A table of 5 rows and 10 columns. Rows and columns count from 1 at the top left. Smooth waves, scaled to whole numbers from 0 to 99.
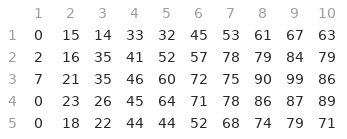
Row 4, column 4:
45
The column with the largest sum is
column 9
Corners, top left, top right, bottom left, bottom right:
0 63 0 71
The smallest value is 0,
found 3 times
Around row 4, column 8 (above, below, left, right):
90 74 78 87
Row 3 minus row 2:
5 5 0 5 8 15 -3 11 15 7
